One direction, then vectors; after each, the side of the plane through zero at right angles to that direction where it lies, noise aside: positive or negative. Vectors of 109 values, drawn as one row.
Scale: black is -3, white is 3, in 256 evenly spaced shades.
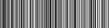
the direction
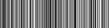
positive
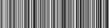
negative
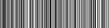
positive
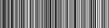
positive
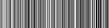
negative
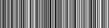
positive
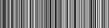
positive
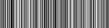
positive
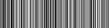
positive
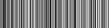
positive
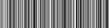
negative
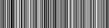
positive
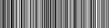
positive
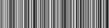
negative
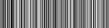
positive
